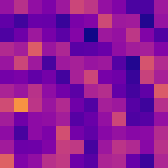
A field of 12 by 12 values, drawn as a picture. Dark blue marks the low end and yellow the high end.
Rings spread out from the bottom left. Overall the values sit about 30% of the way up the scale. The middle left is the ninth with the highest average. Neither half mirrors the other. No row or column stands out.
